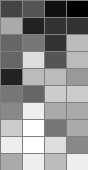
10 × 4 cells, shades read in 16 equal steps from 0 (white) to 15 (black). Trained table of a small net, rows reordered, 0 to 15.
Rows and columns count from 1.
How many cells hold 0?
2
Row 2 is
5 13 12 12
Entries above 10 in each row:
3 3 1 0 1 0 0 0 0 0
